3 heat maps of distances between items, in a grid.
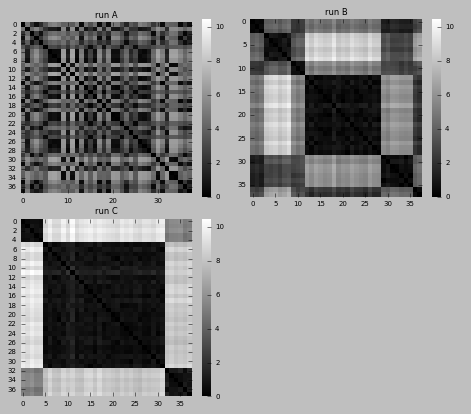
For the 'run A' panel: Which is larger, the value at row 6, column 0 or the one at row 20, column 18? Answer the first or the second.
the first
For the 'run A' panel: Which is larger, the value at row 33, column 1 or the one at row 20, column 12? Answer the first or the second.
the first
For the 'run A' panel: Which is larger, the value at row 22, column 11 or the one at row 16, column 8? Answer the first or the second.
the first
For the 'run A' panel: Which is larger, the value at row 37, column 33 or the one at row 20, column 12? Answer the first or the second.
the first
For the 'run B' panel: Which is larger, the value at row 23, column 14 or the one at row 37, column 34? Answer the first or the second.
the second
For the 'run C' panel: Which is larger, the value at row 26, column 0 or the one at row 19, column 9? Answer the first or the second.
the first
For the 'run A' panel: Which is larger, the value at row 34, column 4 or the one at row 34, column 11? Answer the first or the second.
the first
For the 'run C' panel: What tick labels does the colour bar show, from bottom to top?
0, 2, 4, 6, 8, 10
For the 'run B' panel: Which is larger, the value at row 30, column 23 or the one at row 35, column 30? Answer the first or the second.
the first
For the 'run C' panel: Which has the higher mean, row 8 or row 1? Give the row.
1
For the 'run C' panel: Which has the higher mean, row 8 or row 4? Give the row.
4
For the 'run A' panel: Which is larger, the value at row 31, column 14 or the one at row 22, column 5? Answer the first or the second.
the first
